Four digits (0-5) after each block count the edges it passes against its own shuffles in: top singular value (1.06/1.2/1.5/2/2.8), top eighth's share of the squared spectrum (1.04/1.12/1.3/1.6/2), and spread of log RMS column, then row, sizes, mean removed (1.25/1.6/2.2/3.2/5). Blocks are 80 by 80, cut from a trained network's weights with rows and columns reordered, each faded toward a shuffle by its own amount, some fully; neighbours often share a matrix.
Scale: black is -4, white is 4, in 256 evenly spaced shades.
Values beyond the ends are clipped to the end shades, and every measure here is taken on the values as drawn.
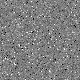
0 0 0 0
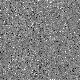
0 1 0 0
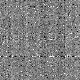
3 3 0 2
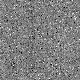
1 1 0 0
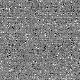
2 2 1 0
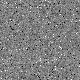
0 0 0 0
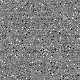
1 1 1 0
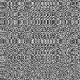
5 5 3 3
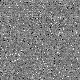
1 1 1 0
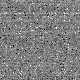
2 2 0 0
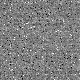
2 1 0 0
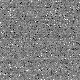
1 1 0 0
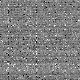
3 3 2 1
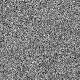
0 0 0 0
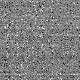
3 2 2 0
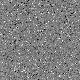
0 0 0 0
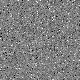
0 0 0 0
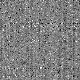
3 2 0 2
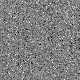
1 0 0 0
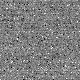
2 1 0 0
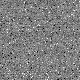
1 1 0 0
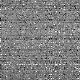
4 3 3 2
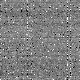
3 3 2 0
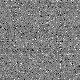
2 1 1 0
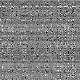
4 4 3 2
